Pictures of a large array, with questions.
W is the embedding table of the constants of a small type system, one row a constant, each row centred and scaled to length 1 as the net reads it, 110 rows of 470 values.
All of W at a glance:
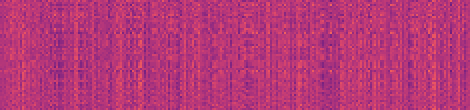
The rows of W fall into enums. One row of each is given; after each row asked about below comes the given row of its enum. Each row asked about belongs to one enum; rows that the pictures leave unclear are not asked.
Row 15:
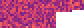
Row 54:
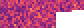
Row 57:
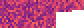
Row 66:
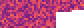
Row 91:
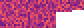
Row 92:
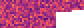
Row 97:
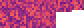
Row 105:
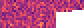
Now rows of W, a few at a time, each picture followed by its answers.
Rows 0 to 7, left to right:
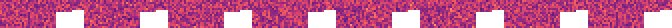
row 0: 91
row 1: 92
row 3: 97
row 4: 54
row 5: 54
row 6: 15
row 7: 91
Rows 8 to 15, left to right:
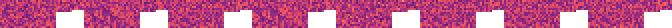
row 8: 66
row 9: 97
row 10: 15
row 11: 97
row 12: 92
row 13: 15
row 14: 15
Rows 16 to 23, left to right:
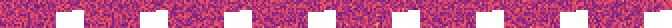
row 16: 91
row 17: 91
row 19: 15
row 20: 105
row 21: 15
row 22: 15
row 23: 57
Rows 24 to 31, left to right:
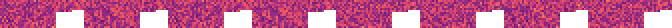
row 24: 57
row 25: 97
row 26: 57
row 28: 15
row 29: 15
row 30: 54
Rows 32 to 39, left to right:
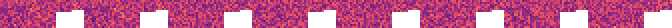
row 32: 54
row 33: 54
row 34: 91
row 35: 66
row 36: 91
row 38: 97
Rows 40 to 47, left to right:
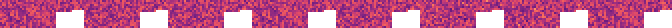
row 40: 97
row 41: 66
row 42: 66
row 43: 97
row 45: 92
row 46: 54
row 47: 97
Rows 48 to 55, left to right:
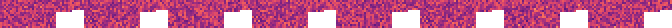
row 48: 15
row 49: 57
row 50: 97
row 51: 57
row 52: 91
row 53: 57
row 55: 15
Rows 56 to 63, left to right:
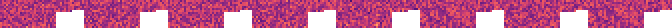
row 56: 15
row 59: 57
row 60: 105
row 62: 66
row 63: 97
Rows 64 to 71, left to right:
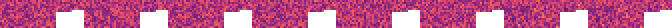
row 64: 66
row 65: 97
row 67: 66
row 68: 91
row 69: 15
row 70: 54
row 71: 54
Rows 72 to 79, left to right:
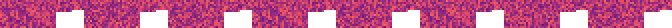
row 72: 97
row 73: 57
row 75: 97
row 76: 66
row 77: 97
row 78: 91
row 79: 66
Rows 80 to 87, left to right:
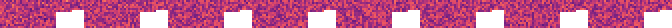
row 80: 92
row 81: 15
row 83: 66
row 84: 97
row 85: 66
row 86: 91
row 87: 66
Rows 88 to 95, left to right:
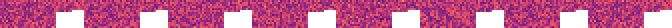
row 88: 57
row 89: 66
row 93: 97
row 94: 66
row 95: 57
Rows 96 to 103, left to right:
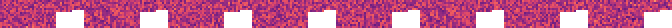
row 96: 15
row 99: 66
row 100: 91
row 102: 15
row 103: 92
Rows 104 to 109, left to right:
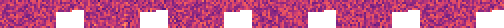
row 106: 57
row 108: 91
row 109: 66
